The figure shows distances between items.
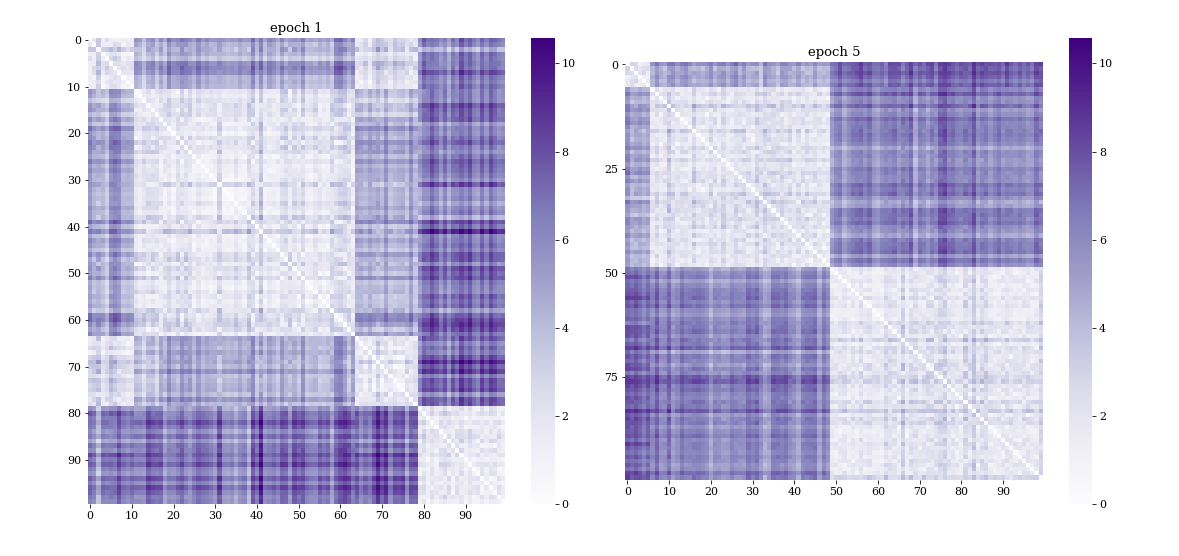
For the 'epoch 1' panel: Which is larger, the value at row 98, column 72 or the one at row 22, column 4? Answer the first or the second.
the first
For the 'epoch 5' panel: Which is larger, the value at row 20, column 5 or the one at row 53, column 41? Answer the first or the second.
the first
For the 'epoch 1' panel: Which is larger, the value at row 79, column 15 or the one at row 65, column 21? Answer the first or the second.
the first
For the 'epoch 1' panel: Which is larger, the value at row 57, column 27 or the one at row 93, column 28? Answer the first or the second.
the second
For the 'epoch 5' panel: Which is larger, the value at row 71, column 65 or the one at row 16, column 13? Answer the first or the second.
the second
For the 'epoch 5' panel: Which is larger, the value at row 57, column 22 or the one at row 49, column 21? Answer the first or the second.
the first
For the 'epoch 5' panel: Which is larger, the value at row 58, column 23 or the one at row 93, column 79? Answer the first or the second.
the first
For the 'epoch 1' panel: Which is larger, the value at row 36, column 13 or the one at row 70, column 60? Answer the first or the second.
the second
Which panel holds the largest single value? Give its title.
epoch 1
